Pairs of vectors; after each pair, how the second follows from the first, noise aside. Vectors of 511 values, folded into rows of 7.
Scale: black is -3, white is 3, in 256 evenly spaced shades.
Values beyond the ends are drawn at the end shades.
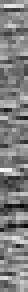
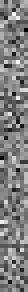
shuffled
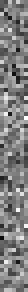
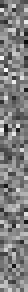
shuffled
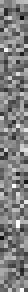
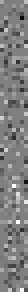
partly zeroed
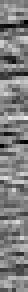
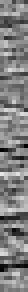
reversed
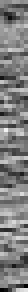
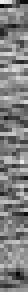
reversed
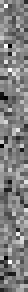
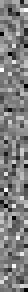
shuffled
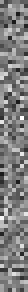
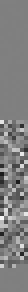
partly zeroed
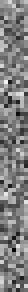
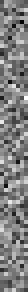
shuffled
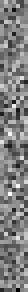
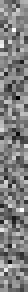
shuffled
